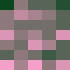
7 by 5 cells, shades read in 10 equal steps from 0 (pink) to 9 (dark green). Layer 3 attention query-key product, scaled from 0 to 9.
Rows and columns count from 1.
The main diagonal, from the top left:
9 2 5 5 6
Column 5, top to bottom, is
8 6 6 1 6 6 1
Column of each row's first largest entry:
1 5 5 4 5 4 4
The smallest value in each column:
0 2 0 3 1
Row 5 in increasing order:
1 3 4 5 6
